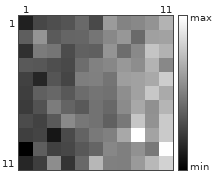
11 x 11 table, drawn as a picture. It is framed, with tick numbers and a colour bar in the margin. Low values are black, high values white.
The centre is the smoothest part. The bottom left is the ninth with the lowest average. There are no regular stripes. The field climbs toward the right.
